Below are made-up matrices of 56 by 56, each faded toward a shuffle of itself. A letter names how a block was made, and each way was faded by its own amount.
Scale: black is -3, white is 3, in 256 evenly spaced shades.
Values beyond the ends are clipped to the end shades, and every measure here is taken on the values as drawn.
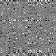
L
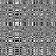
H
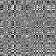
H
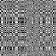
H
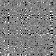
L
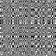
H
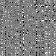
L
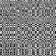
H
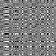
H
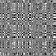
H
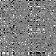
L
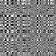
H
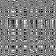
H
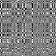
H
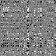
L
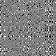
L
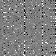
L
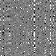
L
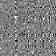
L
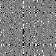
L
